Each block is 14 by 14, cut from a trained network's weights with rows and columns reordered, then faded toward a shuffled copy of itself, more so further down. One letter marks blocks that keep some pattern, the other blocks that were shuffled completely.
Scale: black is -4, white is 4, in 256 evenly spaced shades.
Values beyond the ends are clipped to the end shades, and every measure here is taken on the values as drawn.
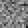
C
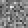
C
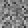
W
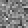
C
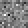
C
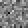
C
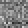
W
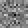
W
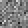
C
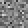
C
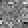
W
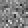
C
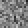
C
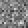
C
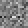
W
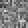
W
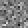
W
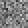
W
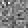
C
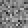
C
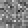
C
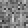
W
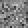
C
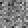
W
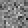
C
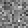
W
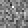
C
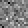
C
